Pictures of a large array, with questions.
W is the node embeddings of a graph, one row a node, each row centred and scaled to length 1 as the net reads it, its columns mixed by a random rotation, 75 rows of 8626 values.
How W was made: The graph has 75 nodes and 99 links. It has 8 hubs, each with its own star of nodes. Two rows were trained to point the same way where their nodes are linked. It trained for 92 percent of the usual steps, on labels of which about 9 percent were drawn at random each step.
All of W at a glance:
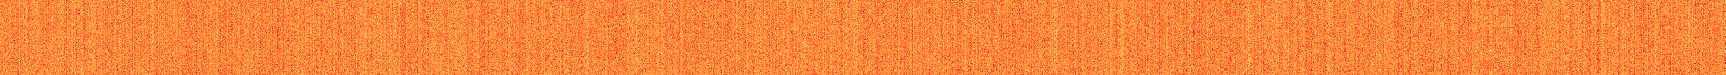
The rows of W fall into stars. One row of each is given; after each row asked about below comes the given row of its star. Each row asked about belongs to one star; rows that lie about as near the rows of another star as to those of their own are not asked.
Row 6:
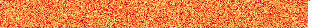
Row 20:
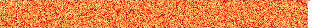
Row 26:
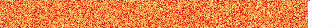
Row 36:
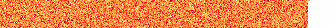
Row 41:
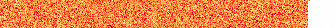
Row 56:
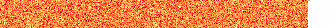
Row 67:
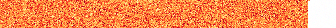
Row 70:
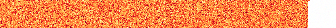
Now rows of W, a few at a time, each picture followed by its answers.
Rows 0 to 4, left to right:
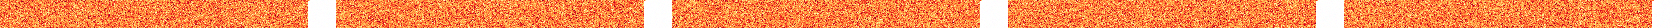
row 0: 67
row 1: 36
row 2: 70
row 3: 6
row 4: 6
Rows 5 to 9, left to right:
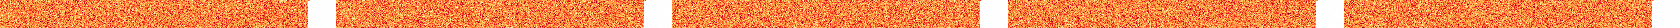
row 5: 36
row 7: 20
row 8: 41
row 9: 56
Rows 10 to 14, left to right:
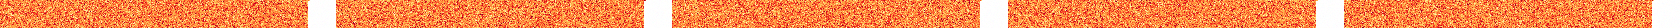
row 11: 6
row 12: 70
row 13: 56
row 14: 56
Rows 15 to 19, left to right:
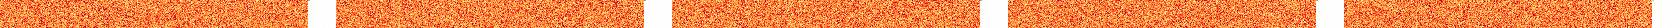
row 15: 67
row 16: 26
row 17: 26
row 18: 56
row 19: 36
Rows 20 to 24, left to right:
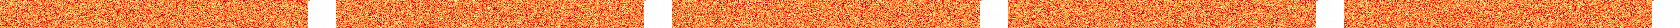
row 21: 41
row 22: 56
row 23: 6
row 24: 36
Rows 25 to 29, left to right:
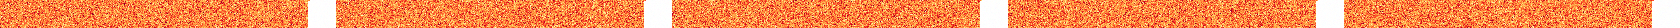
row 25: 26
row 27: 20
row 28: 20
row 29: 56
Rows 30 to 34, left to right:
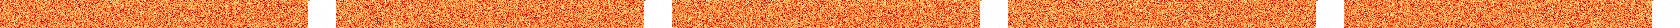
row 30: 36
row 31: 41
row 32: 36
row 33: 36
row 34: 26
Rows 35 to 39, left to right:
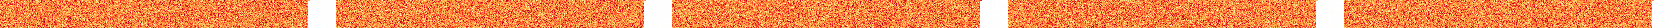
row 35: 20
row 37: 6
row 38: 67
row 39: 56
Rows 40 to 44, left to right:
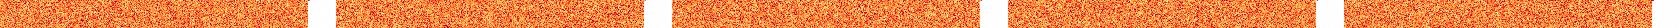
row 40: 67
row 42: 20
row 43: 56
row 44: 41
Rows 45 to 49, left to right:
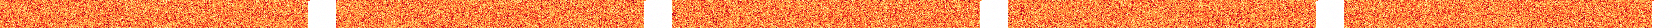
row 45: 67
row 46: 41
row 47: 20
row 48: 36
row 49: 56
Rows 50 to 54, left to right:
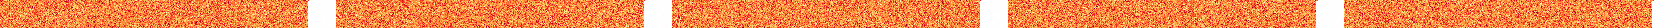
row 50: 41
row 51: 56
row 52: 70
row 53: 67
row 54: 36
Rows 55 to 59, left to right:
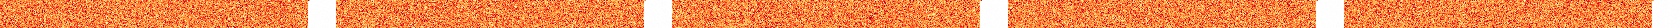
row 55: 26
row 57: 41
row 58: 26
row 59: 26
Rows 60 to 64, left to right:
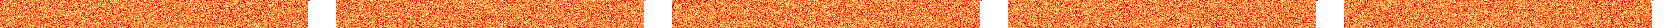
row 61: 67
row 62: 36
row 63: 6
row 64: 36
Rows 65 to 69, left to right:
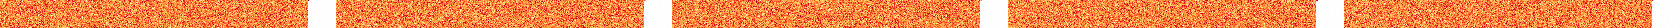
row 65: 41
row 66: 56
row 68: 6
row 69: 70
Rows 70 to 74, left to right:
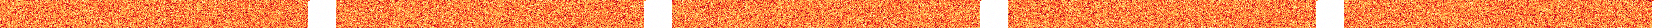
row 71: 26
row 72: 41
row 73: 20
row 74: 41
